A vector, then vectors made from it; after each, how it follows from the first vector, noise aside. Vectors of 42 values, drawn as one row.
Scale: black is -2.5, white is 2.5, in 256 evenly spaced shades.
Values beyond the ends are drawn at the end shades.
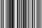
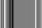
partly zeroed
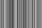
shrunk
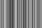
shrunk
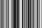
wrapped around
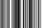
wrapped around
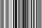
sign-scrambled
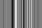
partly zeroed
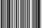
wrapped around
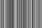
shrunk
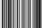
wrapped around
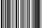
wrapped around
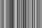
shrunk
